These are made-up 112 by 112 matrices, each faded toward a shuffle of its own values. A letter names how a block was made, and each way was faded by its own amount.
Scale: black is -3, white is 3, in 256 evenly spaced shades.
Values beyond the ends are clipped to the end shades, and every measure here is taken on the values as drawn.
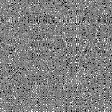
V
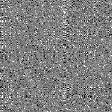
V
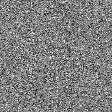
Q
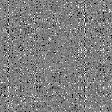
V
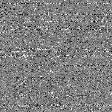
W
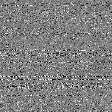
W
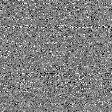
W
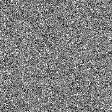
Q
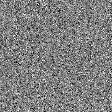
Q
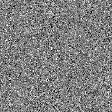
Q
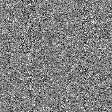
Q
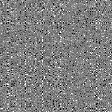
V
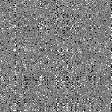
V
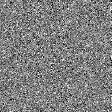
Q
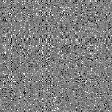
V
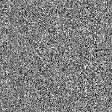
Q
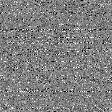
W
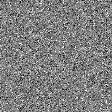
Q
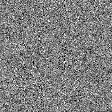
Q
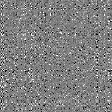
V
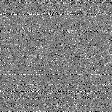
W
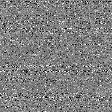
W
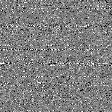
W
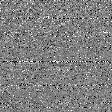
W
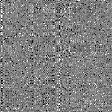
V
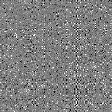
V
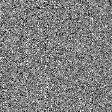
Q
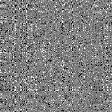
V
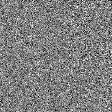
Q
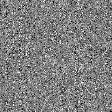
Q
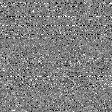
W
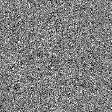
Q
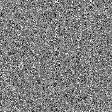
Q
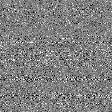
W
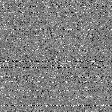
W
